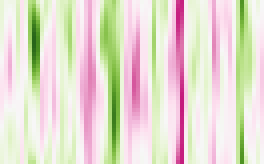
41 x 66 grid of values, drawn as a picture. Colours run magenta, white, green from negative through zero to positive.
Grain: streaks running down. Slope: none. Stripes: upright, repeating 6 times. Ninth with the highest average: top left. Average level on the scale: 50%.
